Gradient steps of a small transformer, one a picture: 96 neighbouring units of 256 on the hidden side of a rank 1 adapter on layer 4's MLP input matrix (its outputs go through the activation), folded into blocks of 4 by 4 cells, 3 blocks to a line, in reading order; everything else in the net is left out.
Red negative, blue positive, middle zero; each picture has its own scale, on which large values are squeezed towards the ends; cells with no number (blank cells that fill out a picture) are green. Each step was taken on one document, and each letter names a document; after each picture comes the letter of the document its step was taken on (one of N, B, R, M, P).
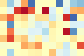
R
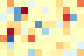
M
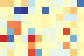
M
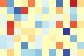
M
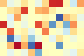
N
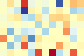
R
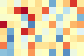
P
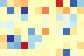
N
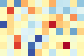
P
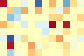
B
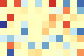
B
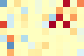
B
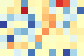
P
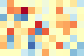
M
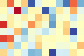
R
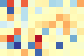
N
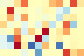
N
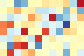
P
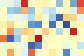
P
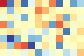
N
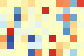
M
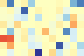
M
